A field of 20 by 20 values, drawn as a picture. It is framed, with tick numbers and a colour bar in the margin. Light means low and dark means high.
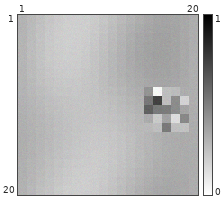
In the middle right lies a patch that is rougher than the rest. The values are skewed, with a long tail toward high values. On average the colour sits 30% of the way up the scale. The middle right is the roughest part.
